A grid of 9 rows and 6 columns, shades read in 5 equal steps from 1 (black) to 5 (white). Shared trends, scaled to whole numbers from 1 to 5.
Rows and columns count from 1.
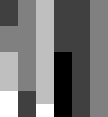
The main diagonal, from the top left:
2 3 4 2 2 3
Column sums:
32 25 37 13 18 27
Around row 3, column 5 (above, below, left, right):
2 2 2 3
